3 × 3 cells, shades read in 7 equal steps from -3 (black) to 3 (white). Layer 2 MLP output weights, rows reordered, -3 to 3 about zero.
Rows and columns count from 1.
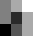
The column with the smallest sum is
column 1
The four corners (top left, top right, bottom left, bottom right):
0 3 -3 1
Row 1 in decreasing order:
3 1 0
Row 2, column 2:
-2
